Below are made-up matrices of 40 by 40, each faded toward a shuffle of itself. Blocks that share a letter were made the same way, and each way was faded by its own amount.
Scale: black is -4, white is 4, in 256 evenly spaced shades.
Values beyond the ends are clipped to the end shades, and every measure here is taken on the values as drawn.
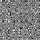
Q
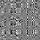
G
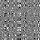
G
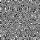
Q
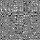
Q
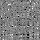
Q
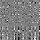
G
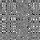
G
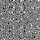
Q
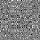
Q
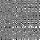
G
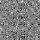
Q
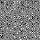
Q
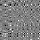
G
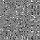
Q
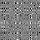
G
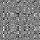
G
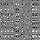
G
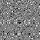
Q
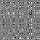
G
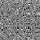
Q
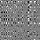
G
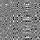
G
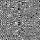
Q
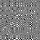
G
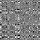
G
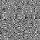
Q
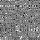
Q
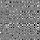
G
